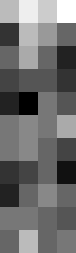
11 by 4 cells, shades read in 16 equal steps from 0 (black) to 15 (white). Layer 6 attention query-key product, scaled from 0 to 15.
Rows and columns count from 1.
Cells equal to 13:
0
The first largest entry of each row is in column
4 2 2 2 3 4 2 3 3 1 2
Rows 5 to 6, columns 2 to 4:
0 7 5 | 8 7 10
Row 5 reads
2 0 7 5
